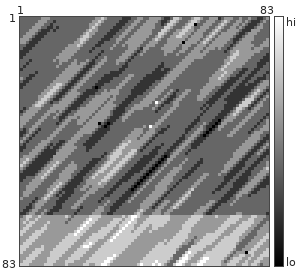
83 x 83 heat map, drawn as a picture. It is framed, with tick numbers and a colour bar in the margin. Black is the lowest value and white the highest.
Grain: diagonal, up to the right. Lone odd cells: 6, 2 higher and 4 lower than their neighbours. Seam: horizontal, 80% of the way down, the bottom part higher.
